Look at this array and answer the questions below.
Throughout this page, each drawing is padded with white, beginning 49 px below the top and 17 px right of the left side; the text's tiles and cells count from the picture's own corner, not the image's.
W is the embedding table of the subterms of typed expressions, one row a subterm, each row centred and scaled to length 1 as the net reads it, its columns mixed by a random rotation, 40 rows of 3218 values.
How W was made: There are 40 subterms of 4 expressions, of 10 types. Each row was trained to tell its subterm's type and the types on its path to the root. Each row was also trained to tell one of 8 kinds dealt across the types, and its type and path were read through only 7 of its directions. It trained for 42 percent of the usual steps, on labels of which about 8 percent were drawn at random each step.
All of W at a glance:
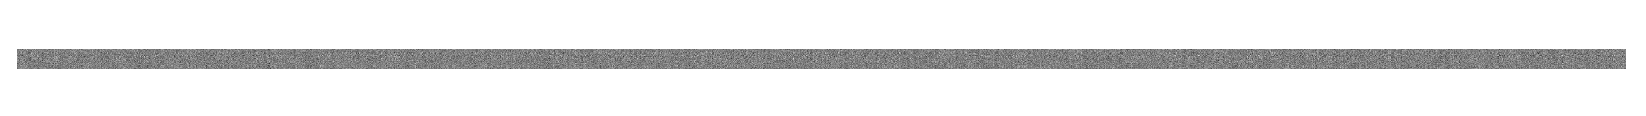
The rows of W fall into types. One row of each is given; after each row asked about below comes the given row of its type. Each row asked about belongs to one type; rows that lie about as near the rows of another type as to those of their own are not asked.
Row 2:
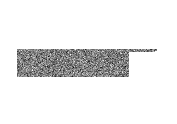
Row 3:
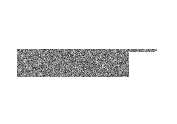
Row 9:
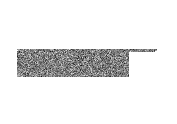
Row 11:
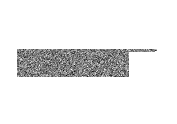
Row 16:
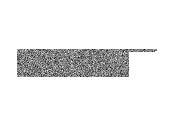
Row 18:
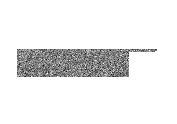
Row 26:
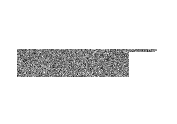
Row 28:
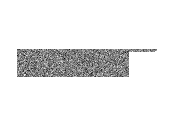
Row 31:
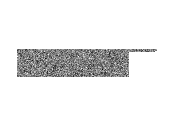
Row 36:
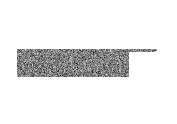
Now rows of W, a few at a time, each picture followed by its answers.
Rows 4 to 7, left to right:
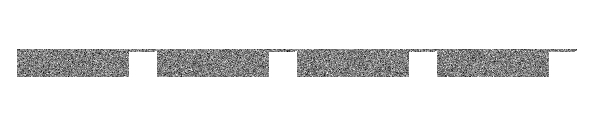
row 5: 2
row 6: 28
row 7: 18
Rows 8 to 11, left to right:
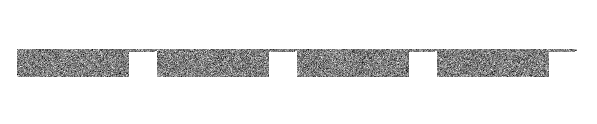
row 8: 16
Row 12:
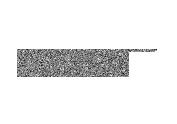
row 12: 9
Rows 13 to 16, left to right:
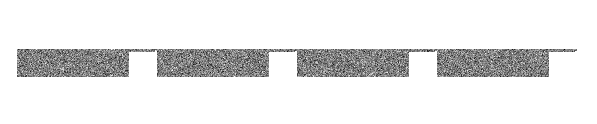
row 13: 9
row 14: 2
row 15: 2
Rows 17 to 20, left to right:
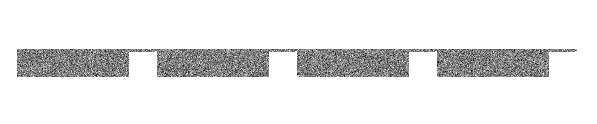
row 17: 26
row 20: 11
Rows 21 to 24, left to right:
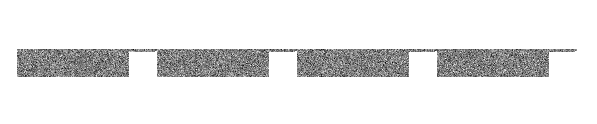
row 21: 18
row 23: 16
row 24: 26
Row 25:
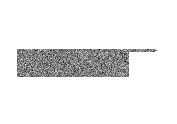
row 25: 11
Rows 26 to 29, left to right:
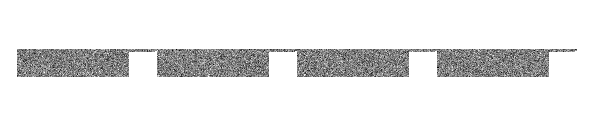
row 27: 16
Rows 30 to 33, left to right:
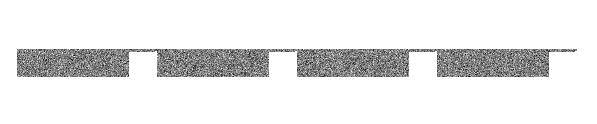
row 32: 28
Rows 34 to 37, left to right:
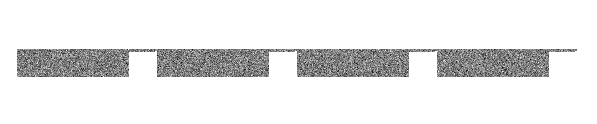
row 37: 28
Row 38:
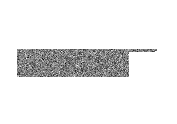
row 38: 16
